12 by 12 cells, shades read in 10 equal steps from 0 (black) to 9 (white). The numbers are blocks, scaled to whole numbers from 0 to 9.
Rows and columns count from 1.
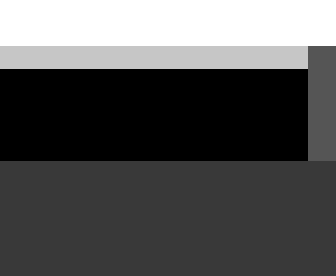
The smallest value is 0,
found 44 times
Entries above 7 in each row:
12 12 0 0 0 0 0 0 0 0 0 0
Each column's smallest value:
0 0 0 0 0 0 0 0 0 0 0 2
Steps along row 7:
same same same same same same same same same same up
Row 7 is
0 0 0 0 0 0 0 0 0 0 0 3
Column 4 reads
9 9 7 0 0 0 0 2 2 2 2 2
